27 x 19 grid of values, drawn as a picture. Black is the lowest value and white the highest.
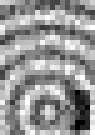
Concentric rings centre on the bottom middle. In the bottom right lies a patch that is lower than the rest. The ninth with the lowest average is the bottom right. No overall slope runs across the table.
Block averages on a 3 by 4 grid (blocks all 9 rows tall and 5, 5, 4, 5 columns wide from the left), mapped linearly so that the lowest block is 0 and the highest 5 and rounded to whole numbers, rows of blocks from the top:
4 4 4 4 / 5 4 4 5 / 4 5 4 0
